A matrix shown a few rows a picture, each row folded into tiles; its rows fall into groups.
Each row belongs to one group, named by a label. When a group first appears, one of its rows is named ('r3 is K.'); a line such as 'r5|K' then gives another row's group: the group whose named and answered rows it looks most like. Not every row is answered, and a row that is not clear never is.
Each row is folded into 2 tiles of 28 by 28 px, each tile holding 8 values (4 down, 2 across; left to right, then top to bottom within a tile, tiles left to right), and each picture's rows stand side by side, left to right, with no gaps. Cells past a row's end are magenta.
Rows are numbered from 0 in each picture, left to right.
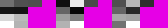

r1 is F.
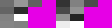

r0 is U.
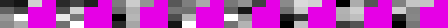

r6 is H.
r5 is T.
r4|F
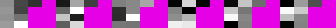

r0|F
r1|H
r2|U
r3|F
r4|H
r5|H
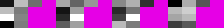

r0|H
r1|U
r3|H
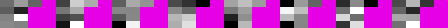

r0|U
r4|T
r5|H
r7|F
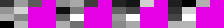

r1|U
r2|U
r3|U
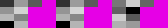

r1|H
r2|F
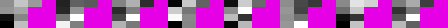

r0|T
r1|U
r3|H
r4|H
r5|F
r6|T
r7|U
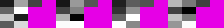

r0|H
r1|F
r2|U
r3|F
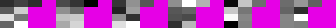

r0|H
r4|H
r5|U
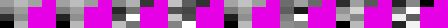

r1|T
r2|U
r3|F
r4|T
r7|H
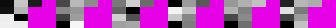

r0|F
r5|T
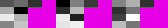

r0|F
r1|F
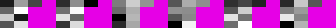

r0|H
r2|T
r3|T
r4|H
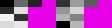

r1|H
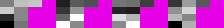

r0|T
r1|U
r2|F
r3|H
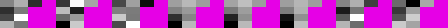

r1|T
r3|T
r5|T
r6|U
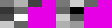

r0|U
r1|F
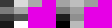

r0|T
